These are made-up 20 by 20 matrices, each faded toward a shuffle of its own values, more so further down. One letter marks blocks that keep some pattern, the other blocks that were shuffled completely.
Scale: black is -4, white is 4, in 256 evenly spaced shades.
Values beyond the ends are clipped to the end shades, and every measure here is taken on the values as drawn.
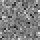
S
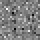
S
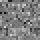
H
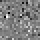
S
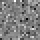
S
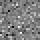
S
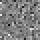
S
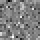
H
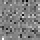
H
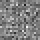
H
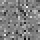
H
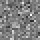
S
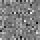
H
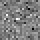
S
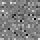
H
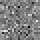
H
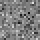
S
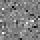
S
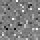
S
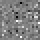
H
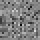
H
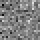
H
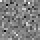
S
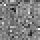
H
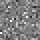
H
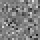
H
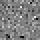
S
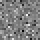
S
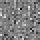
S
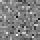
S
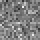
S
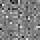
H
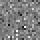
S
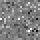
S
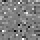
H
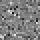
S
